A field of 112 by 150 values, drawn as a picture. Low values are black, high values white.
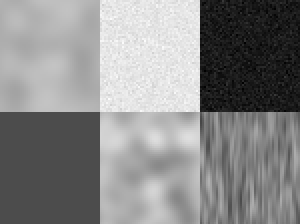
It is made of 2 by 3 panels. Panel 1,1: high, smooth, faint in contrast. Panel 1,2: very high, fine-grained, faint in contrast. Panel 1,3: very low, fine-grained, faint in contrast. Panel 2,1: low, flat. Panel 2,2: high, smooth. Panel 2,3: middling, streaked downward.
